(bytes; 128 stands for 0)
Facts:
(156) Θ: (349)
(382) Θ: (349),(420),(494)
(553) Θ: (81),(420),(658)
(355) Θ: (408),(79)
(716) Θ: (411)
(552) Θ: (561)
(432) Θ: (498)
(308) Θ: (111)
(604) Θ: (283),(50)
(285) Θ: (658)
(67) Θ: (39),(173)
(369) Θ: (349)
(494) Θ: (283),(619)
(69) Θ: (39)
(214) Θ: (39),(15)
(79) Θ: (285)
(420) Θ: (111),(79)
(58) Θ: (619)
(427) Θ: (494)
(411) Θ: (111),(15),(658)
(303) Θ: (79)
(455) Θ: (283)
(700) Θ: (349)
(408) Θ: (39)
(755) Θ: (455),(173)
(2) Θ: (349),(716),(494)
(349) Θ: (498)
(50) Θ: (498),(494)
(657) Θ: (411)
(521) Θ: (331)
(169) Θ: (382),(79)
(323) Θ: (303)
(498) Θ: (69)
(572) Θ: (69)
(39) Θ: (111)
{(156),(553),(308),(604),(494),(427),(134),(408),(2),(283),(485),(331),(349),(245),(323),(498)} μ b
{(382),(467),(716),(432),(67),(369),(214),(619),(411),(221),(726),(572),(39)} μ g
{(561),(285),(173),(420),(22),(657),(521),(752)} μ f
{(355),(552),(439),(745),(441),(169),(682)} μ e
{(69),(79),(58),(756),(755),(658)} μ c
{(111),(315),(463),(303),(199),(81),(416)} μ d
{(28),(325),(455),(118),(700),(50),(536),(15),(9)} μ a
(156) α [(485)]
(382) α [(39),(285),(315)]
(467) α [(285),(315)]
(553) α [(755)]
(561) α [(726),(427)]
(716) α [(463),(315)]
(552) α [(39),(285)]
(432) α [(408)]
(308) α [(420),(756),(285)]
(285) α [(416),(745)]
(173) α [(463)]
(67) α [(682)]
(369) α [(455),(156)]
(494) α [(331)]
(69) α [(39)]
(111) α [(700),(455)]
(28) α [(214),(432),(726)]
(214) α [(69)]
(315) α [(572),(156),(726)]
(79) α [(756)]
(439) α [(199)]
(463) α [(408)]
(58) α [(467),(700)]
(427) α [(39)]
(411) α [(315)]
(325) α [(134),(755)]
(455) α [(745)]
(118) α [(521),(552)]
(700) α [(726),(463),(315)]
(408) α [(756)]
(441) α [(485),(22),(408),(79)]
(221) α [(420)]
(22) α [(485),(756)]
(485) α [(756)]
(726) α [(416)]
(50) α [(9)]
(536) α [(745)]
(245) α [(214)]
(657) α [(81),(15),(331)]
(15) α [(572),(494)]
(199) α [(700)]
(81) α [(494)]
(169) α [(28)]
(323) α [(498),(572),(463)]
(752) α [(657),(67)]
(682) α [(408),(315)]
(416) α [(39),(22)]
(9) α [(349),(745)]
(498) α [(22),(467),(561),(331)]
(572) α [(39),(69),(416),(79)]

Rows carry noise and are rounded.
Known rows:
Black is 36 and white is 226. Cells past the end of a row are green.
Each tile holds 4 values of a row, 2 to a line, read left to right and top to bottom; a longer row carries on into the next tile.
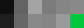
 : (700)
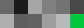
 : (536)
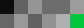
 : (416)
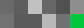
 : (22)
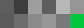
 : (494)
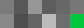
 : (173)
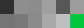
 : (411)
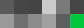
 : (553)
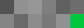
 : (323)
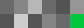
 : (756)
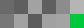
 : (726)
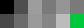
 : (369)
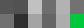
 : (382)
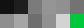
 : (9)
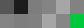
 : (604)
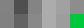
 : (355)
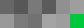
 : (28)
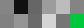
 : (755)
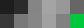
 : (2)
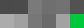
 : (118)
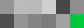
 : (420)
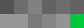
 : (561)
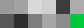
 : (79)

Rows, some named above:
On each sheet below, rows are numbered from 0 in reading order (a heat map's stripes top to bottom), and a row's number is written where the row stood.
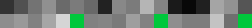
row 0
(111)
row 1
(604)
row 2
(325)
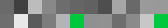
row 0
(745)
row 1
(552)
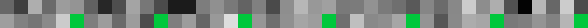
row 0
(552)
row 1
(134)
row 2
(9)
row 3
(355)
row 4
(214)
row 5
(303)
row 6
(50)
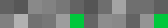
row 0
(521)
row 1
(427)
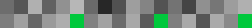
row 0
(726)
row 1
(134)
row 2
(331)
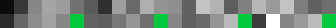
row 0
(2)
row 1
(494)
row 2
(285)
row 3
(39)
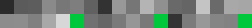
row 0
(111)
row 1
(494)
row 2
(156)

